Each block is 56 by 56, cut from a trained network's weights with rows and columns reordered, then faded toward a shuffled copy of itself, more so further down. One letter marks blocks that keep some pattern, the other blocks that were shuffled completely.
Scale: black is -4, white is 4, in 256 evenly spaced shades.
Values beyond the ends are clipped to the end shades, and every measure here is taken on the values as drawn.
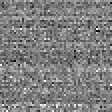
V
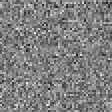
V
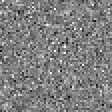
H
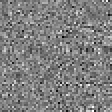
V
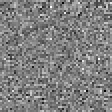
V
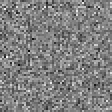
V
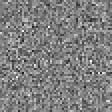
V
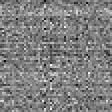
V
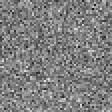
H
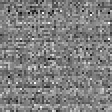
V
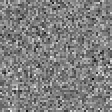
H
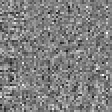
V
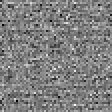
V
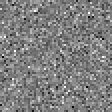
H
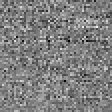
V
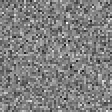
H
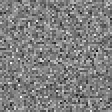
H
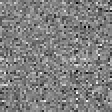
V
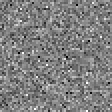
H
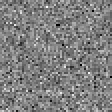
H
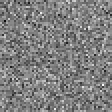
H
